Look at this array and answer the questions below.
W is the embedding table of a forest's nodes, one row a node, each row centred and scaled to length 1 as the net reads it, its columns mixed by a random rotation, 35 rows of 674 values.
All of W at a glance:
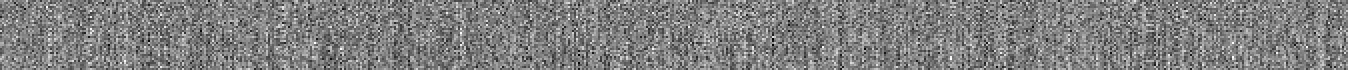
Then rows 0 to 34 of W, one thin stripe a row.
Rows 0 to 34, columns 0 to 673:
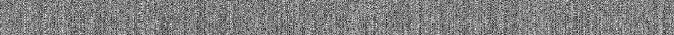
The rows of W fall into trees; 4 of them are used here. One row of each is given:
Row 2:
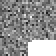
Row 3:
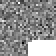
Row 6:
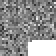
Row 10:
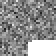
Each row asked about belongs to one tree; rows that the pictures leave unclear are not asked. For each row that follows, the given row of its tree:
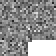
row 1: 3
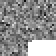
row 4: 10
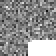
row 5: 2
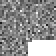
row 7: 3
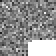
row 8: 2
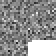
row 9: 3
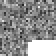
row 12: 10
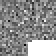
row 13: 6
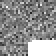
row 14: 2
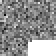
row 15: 10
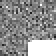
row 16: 2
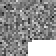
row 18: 3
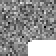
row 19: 2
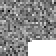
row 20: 2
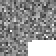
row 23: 6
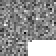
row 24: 6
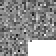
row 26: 6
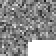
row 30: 10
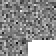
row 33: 3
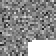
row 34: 2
